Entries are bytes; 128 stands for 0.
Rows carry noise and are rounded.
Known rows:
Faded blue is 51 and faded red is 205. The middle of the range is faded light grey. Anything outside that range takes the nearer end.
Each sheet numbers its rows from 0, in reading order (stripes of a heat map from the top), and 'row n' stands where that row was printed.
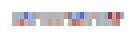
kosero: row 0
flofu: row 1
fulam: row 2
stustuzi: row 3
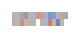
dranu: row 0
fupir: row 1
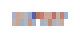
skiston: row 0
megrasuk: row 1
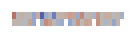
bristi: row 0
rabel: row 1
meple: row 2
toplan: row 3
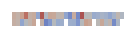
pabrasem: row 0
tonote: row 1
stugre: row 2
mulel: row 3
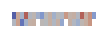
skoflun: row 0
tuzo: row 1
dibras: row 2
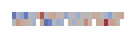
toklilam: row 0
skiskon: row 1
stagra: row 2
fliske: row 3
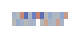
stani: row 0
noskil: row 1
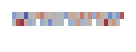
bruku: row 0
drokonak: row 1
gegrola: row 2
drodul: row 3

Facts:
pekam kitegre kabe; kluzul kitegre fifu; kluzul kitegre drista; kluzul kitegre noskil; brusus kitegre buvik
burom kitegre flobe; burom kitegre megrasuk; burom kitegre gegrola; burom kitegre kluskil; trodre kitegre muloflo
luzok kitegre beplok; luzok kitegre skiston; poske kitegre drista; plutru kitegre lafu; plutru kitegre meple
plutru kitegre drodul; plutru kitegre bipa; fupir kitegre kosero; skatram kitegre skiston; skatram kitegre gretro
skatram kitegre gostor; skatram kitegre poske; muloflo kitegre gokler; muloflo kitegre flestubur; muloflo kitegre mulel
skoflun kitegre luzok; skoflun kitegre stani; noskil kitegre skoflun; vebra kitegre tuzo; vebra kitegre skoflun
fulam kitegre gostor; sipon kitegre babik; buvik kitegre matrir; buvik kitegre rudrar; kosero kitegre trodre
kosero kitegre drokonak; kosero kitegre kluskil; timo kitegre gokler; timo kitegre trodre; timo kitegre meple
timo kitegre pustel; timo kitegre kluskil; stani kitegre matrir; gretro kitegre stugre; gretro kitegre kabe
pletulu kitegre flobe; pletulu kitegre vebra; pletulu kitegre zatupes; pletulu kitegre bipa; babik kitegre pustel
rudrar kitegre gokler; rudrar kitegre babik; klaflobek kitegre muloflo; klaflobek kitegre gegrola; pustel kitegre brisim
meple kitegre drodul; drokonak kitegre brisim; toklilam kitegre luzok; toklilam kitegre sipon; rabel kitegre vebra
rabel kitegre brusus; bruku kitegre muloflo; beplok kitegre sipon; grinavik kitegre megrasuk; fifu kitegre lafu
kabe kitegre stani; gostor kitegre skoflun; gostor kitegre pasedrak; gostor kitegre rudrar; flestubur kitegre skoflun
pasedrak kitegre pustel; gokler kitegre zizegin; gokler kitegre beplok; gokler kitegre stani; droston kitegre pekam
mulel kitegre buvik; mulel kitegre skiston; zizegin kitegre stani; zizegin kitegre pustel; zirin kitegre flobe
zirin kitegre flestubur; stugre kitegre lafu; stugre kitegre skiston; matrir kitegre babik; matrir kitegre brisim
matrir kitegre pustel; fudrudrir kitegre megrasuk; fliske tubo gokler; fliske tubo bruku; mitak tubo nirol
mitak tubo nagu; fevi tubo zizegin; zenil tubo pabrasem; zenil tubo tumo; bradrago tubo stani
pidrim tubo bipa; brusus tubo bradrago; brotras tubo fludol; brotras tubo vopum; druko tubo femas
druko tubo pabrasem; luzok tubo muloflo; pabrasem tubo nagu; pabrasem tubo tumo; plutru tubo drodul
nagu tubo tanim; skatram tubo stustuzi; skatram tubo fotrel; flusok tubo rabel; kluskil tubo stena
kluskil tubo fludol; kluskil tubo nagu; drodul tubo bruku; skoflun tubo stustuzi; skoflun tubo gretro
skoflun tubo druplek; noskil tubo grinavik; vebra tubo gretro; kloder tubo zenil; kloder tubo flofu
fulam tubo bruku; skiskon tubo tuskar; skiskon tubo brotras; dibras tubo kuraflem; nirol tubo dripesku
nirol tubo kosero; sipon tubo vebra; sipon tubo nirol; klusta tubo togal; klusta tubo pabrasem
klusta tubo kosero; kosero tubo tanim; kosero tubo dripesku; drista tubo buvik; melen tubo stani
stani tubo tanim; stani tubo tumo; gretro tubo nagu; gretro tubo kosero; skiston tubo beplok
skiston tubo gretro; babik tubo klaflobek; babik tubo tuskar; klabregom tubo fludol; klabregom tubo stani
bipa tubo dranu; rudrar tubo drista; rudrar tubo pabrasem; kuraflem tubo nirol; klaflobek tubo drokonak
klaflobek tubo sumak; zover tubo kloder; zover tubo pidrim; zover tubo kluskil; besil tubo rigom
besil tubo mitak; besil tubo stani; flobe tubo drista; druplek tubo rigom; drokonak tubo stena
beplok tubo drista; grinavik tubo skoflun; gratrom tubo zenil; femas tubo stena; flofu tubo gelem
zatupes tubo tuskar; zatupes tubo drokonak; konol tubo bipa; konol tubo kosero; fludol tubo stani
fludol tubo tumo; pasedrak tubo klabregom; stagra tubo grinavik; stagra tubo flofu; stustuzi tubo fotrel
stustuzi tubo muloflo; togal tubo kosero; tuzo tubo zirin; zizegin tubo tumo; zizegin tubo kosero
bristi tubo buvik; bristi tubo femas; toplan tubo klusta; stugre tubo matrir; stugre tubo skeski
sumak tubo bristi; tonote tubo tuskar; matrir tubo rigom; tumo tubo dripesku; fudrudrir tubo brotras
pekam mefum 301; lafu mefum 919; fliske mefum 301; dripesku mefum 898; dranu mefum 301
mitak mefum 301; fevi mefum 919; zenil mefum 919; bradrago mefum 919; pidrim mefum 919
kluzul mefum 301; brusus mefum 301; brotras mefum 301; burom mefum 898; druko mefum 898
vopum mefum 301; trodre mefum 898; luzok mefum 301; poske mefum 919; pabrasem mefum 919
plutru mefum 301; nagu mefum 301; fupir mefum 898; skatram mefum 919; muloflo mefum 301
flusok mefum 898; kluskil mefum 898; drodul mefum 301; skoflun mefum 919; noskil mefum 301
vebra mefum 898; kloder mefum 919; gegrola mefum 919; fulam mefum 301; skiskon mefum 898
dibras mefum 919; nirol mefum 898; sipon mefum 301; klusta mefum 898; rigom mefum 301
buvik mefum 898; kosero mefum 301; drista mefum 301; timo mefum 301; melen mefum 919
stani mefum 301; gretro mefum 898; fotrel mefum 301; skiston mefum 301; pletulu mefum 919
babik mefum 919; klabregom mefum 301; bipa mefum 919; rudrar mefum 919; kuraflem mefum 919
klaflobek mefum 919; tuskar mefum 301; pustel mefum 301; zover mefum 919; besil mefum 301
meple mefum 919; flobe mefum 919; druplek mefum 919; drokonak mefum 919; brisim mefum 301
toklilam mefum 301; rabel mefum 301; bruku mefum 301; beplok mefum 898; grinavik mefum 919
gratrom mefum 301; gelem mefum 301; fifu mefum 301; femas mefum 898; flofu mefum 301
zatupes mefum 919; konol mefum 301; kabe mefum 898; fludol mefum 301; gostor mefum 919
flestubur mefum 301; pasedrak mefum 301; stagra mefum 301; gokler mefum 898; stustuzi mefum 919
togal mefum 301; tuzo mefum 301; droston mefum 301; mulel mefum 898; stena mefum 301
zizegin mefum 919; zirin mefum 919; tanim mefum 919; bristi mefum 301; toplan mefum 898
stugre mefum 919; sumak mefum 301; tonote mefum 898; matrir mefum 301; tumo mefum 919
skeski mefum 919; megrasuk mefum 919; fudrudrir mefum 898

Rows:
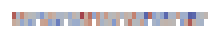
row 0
femas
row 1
vebra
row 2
druplek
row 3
nirol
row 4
drista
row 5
matrir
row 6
timo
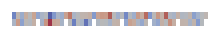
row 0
gostor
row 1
plutru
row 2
fudrudrir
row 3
bipa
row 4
zirin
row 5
lafu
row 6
kabe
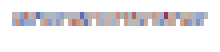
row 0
klaflobek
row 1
gretro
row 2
gokler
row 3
flusok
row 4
dripesku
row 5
zover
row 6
beplok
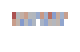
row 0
druko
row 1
tuskar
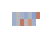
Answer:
fifu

